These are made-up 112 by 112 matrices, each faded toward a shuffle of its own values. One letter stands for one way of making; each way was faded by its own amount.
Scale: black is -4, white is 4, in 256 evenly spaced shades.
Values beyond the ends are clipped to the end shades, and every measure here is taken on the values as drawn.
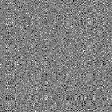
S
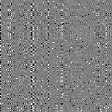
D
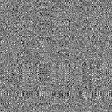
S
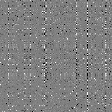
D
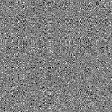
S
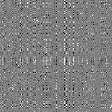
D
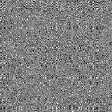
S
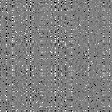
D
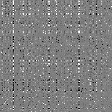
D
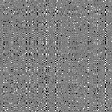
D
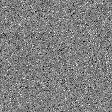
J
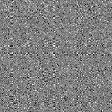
S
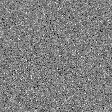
J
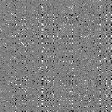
D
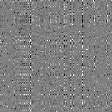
D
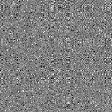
S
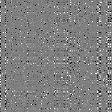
D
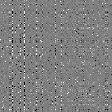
D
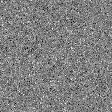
J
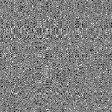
S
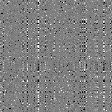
D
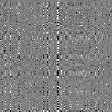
D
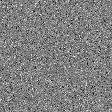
J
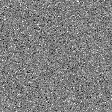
J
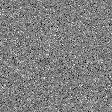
J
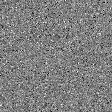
J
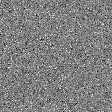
J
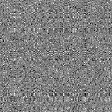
S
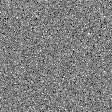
J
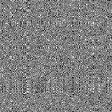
S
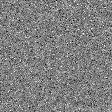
J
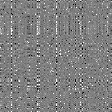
D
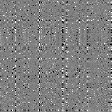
D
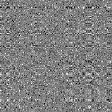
S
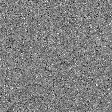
J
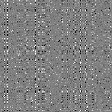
D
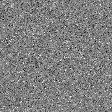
J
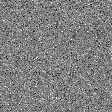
J
